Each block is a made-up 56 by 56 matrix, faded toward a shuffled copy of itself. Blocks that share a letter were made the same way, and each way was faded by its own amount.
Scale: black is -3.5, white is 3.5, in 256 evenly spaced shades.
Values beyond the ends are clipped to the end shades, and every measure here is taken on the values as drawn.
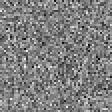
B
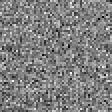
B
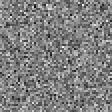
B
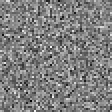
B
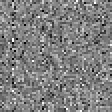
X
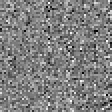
X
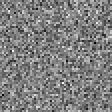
B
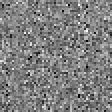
X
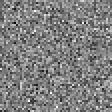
B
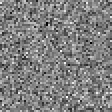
B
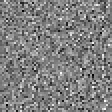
X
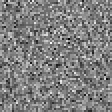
B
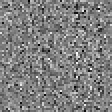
X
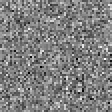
B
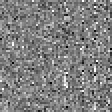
X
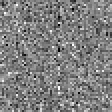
X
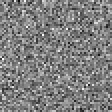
B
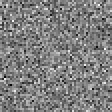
B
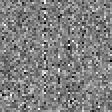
X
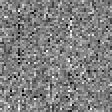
X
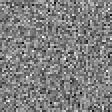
B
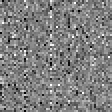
X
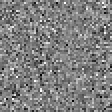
X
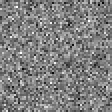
B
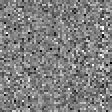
X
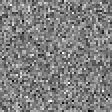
B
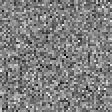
B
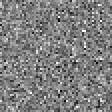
X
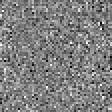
X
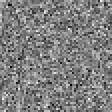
B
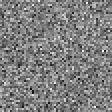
B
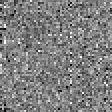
X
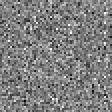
X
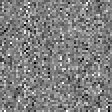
X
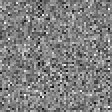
X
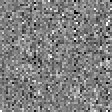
X
